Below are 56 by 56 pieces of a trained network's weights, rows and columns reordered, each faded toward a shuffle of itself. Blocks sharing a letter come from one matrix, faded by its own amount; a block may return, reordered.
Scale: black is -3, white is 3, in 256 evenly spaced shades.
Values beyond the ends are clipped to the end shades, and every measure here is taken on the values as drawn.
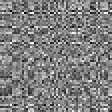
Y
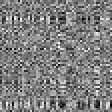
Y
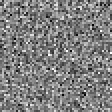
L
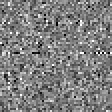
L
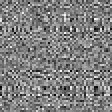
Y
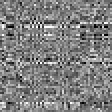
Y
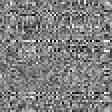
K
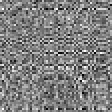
Y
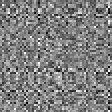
K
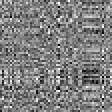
K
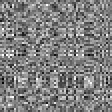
Y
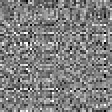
K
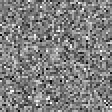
L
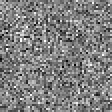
L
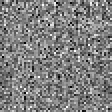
L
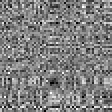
Y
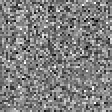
L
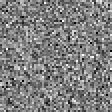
L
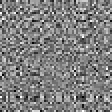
K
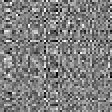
K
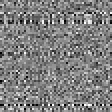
Y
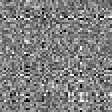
K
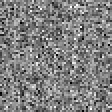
L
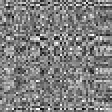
Y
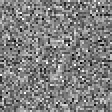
L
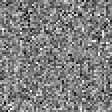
L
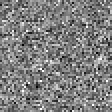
L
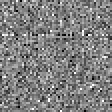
L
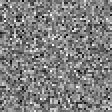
L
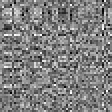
K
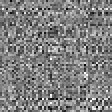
Y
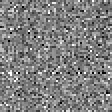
L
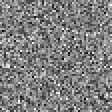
L
